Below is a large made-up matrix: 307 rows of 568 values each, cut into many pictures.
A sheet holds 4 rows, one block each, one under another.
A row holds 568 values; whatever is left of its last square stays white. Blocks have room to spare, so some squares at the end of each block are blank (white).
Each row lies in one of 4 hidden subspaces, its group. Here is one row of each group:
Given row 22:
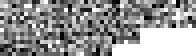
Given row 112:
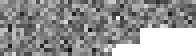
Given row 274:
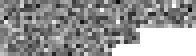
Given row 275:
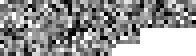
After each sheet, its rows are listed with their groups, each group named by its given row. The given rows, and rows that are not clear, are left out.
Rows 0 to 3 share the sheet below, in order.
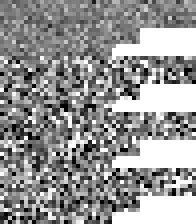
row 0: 112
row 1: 112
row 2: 275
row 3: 22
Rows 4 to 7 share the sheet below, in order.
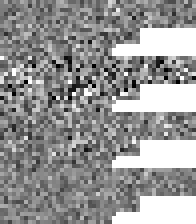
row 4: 22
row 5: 275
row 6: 275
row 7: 112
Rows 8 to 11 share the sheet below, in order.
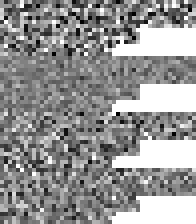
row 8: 274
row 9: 112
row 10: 22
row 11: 112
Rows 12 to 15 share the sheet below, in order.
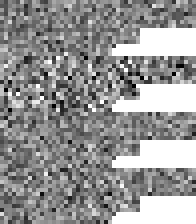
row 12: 22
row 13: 112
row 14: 275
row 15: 275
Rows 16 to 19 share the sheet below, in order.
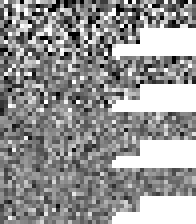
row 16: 22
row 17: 274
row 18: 275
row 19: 274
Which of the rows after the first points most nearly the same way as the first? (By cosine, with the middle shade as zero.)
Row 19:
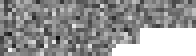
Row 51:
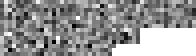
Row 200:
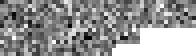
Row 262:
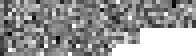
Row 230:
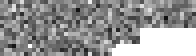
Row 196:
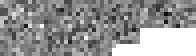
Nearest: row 262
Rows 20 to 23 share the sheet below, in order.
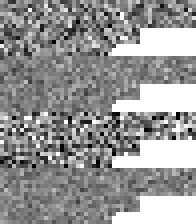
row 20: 275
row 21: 275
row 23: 274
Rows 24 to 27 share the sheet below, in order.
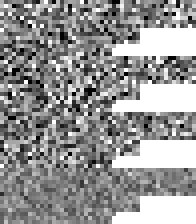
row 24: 22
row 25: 275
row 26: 112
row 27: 112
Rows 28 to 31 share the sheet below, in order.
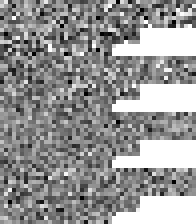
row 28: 22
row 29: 275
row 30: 22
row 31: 22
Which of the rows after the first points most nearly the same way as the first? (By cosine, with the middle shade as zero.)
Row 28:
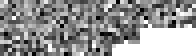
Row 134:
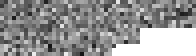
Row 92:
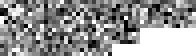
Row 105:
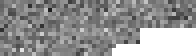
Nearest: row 92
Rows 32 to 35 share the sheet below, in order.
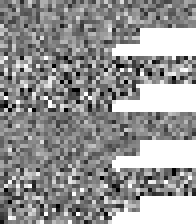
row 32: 112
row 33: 22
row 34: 275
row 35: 274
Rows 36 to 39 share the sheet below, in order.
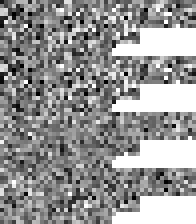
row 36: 275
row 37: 275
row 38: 22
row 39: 275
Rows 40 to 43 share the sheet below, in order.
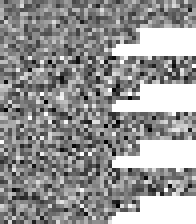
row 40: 274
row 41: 112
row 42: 22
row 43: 112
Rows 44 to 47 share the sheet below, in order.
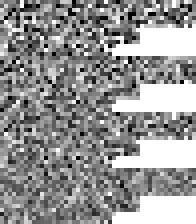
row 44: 274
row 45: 112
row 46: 274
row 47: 275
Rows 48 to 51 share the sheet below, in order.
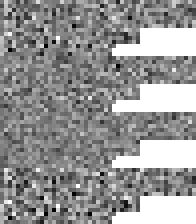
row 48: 274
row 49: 22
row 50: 274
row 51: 274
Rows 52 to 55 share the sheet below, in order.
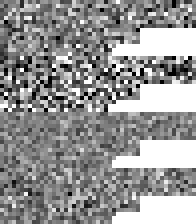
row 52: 274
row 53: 22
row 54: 112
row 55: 275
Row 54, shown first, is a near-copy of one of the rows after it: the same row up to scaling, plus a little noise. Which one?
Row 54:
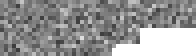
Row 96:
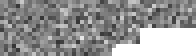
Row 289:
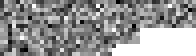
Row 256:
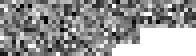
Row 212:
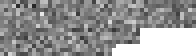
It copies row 96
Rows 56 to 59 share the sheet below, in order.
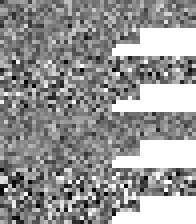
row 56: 275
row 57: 112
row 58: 112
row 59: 275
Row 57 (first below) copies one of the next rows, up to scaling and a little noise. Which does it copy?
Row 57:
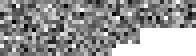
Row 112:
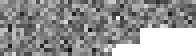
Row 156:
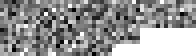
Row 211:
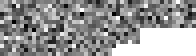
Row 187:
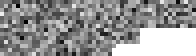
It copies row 211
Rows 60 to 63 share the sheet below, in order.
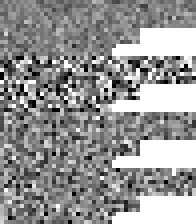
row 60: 112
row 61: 112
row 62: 274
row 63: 274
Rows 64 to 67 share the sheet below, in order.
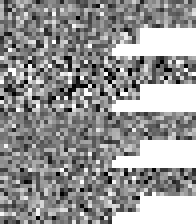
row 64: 274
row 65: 275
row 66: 22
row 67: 112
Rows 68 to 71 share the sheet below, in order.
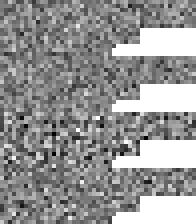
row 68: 112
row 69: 275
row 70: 274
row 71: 112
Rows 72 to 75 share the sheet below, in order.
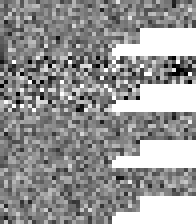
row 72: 274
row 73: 22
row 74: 274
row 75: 22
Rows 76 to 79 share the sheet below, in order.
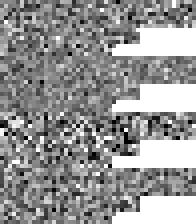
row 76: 274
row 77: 275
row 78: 275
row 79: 274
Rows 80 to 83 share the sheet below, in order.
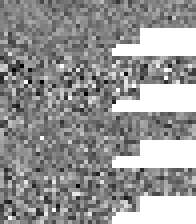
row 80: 112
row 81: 275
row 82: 275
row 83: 274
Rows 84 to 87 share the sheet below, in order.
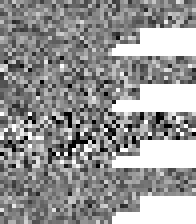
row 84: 112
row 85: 275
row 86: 275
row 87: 275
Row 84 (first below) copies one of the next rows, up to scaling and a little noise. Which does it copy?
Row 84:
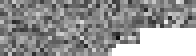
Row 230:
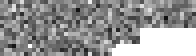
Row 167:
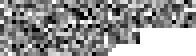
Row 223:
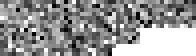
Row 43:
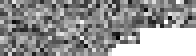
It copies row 43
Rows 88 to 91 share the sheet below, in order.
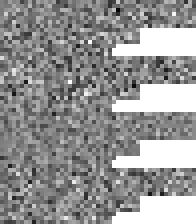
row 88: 22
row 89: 275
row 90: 112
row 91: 112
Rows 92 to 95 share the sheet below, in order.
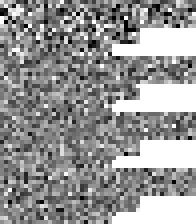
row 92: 275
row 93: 274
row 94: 22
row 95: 22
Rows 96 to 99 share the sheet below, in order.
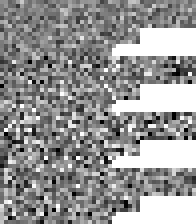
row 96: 112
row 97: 22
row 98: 274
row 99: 274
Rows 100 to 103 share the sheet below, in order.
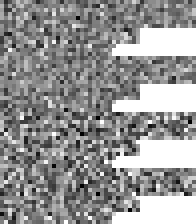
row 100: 274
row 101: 22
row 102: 274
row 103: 112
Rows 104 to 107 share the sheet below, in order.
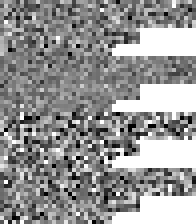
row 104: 274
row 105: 22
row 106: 274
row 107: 112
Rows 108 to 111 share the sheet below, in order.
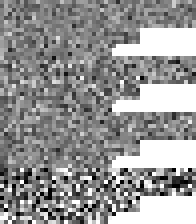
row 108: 274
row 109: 112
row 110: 274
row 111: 22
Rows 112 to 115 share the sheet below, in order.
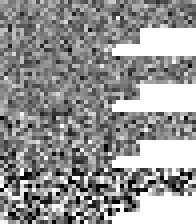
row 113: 274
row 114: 112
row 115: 274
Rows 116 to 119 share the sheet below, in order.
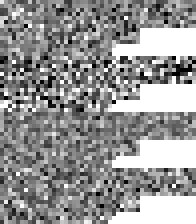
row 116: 275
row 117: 22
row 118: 274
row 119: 112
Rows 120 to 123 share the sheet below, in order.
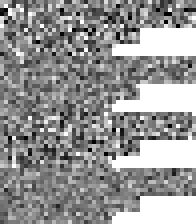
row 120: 275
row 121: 274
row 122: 112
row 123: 274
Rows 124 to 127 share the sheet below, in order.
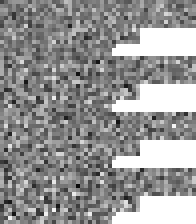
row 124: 275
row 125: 274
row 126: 22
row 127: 274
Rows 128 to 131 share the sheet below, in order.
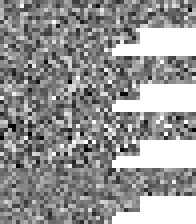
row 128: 274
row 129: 275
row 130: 275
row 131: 22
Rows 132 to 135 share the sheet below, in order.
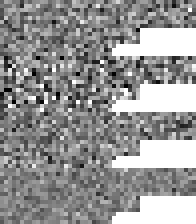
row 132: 274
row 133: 274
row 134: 22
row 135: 112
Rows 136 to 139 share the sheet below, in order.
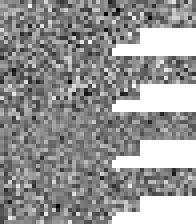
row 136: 22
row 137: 275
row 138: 112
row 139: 274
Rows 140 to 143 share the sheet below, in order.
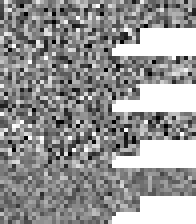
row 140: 274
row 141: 22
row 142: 275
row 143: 275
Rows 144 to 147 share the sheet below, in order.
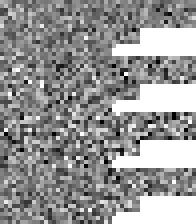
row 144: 275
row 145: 275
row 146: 274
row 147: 22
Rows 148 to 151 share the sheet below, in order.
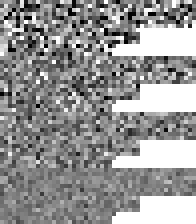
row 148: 274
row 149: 112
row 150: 112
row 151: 275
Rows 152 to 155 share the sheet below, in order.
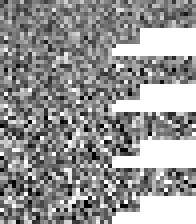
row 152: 22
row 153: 22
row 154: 275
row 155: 275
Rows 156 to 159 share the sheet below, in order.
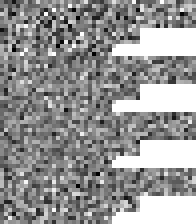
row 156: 112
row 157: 22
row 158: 274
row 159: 274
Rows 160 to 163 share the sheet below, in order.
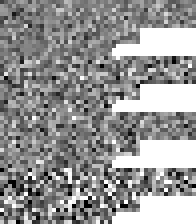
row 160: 275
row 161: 274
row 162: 112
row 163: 275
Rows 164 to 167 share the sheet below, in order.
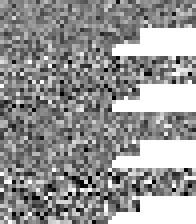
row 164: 22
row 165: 22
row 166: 275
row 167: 112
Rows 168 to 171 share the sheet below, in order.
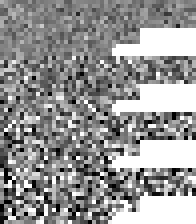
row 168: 275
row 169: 112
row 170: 274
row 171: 274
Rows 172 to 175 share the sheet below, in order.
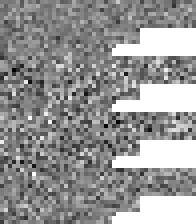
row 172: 274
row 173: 275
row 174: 22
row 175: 112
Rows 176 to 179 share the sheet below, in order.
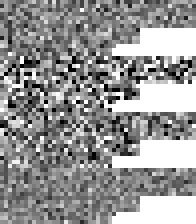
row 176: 112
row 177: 274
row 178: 275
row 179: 22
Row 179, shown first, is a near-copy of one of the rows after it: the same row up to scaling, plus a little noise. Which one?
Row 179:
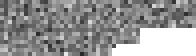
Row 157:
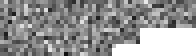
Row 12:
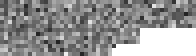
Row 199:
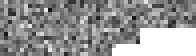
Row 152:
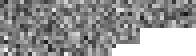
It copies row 12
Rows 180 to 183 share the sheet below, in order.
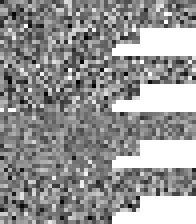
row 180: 275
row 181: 112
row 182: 112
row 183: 112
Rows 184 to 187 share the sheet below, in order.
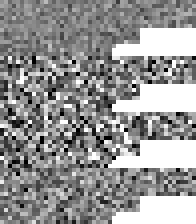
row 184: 22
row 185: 112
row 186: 275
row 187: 112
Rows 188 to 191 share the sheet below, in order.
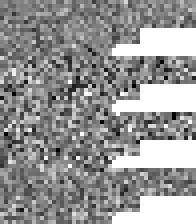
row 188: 112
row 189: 275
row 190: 274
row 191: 112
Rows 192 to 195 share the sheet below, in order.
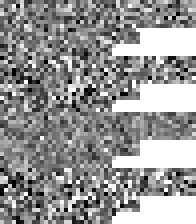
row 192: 112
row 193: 275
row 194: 275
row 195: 275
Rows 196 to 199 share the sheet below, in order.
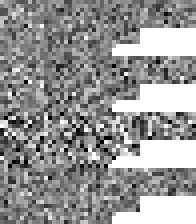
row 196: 275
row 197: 275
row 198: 275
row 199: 22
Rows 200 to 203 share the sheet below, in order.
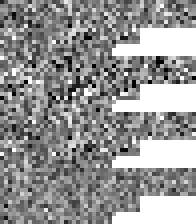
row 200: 275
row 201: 275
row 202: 275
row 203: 22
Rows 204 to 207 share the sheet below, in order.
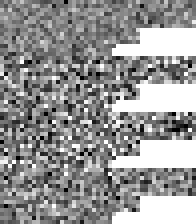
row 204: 112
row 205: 274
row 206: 22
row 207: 112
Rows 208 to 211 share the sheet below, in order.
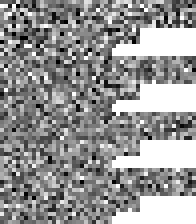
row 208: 112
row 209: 112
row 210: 22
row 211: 112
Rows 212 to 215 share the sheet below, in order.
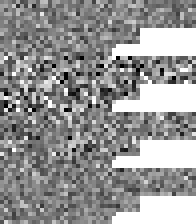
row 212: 112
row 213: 22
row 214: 275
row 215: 112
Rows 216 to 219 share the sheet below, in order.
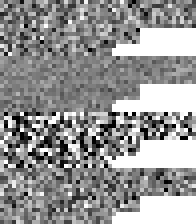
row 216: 112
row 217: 22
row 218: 22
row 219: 275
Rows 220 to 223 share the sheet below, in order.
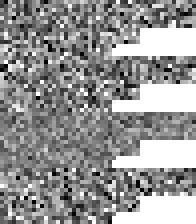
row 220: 22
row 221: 275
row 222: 112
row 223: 112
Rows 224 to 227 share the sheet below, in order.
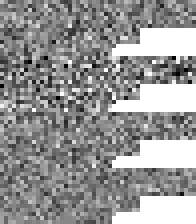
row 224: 275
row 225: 22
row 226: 112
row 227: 112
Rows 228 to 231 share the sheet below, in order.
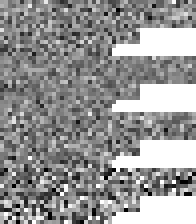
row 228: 22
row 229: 112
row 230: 112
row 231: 22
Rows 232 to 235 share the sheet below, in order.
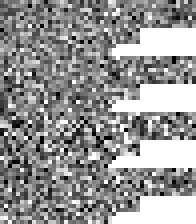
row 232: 22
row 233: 274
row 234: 275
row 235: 22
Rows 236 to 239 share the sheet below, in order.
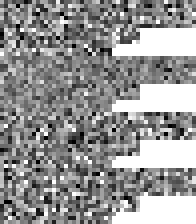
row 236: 112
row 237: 275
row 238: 112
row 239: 274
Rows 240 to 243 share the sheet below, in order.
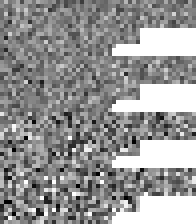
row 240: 22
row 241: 275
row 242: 275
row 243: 274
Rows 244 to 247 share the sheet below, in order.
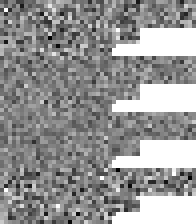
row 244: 112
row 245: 112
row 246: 112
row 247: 274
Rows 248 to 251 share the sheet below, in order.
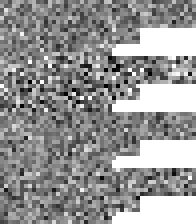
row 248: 112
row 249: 22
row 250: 275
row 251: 274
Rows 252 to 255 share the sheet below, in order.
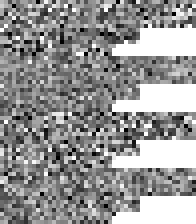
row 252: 22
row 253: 22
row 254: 112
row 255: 275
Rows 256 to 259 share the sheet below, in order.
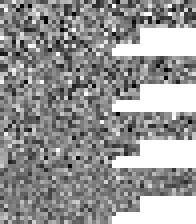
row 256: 112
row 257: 275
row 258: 274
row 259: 22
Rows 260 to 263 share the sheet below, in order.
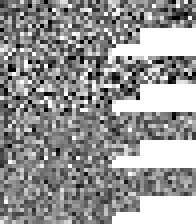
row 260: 22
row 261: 22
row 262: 274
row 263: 112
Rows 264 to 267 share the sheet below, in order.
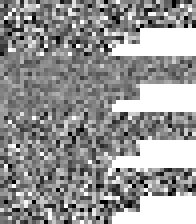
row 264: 274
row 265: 274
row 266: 112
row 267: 22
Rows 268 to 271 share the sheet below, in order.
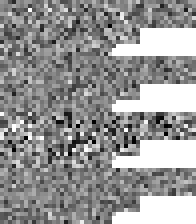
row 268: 275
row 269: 275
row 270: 275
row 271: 22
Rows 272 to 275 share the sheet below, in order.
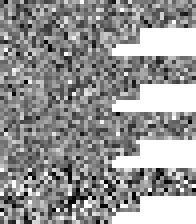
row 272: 22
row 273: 275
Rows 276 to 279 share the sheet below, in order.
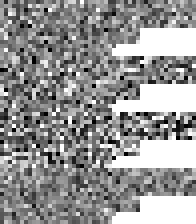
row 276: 22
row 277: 112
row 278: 22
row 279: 112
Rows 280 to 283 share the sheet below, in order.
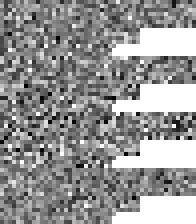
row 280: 274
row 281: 112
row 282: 22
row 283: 275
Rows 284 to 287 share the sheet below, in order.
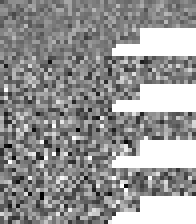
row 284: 275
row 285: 112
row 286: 274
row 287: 275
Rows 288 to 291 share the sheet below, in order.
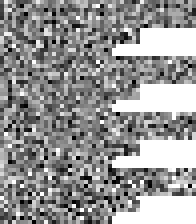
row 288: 274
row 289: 112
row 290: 274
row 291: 22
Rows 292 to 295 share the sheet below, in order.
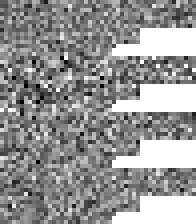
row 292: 22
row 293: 112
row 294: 112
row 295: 275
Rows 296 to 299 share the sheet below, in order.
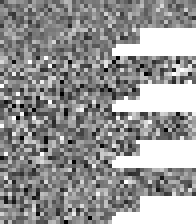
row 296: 275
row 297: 22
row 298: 112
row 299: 112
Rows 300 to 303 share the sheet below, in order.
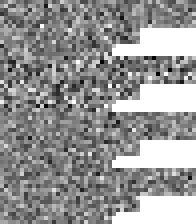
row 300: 275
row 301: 112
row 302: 22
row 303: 274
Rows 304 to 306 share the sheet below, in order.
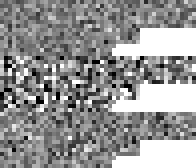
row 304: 112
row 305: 274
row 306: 275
